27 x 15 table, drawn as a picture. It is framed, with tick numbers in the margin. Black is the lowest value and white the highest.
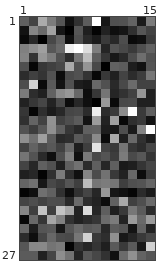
Average level on the scale: 30%. Slope: none. Mirror symmetry: none. Histogram: skewed, a long tail of high values. Odd rows or columns: none.
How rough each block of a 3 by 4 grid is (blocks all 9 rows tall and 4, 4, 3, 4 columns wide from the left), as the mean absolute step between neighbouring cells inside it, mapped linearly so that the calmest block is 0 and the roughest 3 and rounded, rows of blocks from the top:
2 2 1 0 / 0 0 3 2 / 1 2 1 1
